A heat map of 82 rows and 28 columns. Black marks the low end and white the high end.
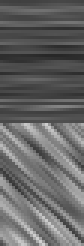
It is made of 2 by 1 panels. Panel 1,1: low, streaked across. Panel 2,1: middling, slanting down to the right, strong in contrast.
